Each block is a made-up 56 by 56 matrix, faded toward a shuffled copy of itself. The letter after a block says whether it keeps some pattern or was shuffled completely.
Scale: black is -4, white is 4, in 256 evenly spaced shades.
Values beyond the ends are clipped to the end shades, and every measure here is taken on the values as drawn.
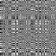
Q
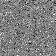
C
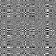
Q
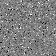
C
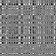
Q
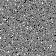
C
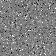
C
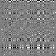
Q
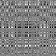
Q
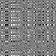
Q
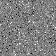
C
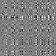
Q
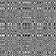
Q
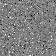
C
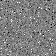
C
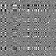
Q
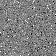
C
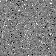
C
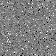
C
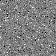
C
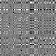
Q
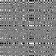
Q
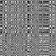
Q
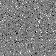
C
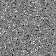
C
